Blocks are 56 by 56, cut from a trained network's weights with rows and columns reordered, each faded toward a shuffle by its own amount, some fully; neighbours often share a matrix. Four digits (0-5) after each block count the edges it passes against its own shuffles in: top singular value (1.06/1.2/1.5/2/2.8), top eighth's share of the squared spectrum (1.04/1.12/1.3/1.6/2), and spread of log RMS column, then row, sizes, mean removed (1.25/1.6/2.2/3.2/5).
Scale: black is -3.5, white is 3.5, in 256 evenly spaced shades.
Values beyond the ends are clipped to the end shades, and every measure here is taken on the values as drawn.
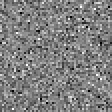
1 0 0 0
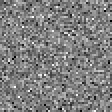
0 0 0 0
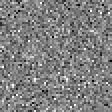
0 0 0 0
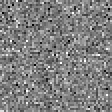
0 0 0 0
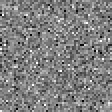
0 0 0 0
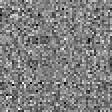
3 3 2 1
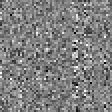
3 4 3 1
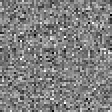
3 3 2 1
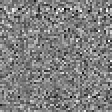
2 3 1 2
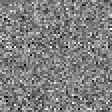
2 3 0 2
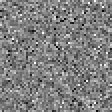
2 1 0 0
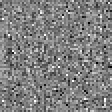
1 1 0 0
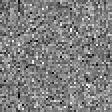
3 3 2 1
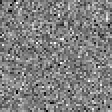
2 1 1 0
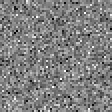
0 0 0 0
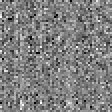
3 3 1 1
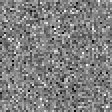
0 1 0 0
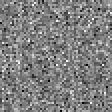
0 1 0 0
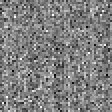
2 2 0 1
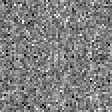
1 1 0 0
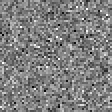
1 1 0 0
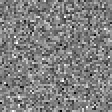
1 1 1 0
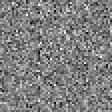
3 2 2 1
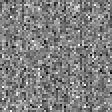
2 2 0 1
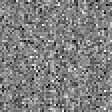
1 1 0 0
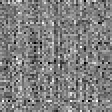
3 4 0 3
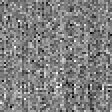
3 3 0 1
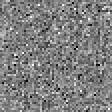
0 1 0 0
